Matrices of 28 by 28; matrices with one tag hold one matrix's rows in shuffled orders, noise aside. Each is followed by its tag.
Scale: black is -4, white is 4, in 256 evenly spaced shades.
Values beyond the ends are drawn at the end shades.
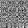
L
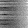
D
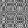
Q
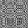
Q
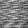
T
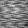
T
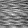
T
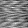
T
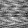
T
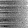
D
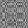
Q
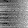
D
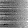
D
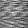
T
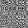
L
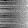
D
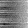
D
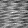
T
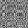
Q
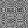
Q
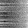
D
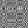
Q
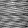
T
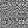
L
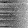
D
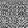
L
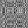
Q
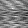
T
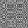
Q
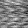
T
